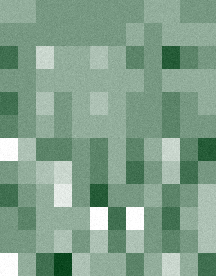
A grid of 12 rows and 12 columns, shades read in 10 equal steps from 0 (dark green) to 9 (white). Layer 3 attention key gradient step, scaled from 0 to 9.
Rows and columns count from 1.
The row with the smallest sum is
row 3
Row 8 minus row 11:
0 1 1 1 0 -3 2 -4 0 3 -2 -2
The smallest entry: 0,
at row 12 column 4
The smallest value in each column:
2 3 2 0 4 1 2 2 4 1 2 1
